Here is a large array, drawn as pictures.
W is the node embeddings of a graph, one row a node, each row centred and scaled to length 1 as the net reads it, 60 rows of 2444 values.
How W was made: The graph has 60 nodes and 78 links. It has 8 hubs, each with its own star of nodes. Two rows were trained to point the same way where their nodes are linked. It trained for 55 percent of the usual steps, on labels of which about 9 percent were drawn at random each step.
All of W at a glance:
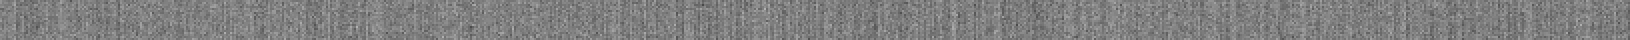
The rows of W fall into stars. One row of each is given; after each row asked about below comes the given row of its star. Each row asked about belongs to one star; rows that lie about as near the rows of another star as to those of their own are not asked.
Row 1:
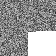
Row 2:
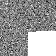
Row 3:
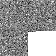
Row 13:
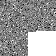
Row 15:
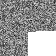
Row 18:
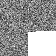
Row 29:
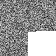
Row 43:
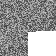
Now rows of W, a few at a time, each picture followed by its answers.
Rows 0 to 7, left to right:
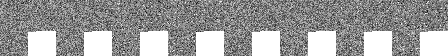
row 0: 13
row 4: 29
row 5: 15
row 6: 1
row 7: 2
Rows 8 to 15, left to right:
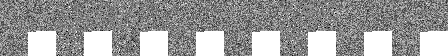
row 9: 18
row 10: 1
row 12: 13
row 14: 3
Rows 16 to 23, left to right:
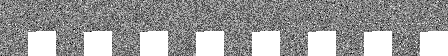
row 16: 1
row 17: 1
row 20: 18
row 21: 2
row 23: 29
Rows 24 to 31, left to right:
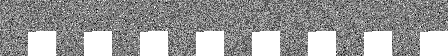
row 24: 2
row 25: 43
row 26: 2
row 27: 15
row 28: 43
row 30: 1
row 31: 2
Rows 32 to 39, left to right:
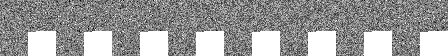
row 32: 3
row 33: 13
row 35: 29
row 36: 13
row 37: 29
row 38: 3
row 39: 43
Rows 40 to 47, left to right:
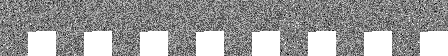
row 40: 29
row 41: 43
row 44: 3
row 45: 18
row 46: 43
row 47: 29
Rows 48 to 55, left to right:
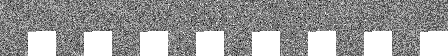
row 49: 29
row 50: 3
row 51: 43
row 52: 1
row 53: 18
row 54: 2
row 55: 2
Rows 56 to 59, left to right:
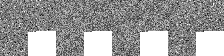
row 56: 18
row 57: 1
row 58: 13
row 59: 29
